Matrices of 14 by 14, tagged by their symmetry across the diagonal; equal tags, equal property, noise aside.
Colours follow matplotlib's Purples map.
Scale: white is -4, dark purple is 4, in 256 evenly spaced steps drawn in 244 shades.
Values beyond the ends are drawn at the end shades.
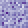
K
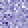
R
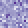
R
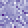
R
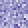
R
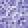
K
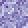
K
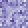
K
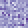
R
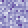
R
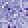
K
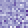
R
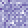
K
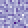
R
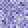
K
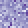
R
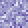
K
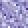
R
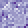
K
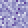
R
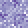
K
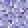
R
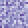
R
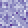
R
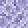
K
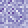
K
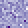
R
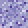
K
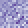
K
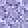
K
